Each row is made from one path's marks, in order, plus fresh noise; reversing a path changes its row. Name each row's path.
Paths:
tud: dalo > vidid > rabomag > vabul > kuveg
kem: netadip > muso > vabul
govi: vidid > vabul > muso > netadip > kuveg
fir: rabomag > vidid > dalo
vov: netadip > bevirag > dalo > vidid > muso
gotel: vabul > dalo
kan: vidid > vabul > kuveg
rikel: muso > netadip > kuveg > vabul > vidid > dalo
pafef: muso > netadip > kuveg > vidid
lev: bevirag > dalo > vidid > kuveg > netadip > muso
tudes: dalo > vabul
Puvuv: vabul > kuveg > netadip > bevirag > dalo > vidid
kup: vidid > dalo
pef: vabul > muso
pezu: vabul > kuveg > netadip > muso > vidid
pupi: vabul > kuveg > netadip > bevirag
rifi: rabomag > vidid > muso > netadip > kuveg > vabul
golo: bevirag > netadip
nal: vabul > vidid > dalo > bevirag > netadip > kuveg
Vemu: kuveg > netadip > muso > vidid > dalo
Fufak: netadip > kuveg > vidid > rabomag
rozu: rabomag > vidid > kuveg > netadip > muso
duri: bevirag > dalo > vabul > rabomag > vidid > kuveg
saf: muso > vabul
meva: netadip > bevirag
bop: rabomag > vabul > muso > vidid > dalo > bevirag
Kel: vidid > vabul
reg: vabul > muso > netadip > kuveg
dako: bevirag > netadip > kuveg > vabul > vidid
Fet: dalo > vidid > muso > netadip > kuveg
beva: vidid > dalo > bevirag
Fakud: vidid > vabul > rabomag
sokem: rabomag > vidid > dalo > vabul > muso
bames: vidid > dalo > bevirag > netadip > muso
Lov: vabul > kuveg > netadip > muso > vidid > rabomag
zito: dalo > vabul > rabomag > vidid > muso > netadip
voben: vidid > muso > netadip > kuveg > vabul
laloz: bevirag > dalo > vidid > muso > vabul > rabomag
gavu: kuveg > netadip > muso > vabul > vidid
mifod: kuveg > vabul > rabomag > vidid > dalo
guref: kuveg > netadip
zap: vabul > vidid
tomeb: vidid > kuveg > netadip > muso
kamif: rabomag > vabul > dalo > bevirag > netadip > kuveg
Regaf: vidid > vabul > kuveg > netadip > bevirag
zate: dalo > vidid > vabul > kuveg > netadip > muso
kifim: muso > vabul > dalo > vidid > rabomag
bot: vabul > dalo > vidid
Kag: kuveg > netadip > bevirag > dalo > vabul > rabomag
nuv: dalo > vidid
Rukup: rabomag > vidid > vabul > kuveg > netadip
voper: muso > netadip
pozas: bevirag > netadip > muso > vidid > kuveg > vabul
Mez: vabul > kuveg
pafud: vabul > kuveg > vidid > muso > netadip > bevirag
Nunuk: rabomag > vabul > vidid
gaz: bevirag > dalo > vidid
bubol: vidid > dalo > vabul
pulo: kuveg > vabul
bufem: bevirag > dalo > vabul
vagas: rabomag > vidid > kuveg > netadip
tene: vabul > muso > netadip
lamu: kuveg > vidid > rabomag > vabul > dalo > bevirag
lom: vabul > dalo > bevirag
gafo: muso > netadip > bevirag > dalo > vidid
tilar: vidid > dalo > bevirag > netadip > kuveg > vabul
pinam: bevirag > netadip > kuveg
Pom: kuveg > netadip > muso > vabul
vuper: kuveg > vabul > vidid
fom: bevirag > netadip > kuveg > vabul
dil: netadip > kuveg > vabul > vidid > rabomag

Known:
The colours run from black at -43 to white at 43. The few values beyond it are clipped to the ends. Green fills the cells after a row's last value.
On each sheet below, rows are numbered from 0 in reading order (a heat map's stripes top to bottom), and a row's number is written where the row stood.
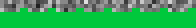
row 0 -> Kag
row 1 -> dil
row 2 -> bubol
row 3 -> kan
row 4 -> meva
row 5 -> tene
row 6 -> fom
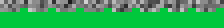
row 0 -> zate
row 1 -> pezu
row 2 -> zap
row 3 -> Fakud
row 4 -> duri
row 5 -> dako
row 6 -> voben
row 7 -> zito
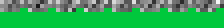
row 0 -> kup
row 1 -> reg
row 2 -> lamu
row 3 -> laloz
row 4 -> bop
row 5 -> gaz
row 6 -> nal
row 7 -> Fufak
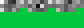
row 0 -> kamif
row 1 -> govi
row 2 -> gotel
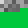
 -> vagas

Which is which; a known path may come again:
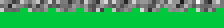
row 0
reg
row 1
laloz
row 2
Mez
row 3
lamu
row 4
pinam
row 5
bufem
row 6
Nunuk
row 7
kamif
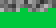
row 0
Puvuv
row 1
vuper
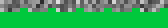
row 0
bubol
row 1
gaz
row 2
tilar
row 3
zate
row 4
kan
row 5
fom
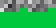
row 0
lev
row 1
vagas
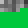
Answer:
pupi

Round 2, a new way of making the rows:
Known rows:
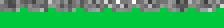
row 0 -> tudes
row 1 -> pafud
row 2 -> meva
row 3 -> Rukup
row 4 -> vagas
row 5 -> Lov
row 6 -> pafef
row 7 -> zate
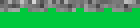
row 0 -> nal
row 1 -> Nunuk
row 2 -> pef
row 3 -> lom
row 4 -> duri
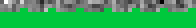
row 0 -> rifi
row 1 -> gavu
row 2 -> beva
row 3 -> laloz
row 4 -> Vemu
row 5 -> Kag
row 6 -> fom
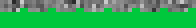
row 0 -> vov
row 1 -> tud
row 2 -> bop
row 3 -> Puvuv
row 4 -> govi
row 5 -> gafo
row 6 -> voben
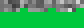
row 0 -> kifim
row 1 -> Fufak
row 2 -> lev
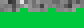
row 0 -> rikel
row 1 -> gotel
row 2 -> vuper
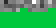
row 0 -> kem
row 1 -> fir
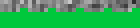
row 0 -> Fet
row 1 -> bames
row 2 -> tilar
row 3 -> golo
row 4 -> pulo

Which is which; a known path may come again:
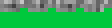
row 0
gaz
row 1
zap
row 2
kup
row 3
Fet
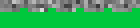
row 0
duri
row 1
lev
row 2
guref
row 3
bubol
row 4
bot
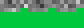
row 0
zate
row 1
kan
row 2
pezu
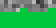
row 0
tene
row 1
dako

